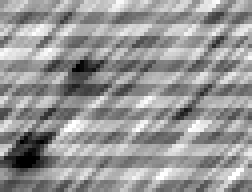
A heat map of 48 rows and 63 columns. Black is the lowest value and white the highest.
The ninth with the lowest average is the bottom left. Two dips sink into the field. Stripes running across repeat 8 times from top to bottom.
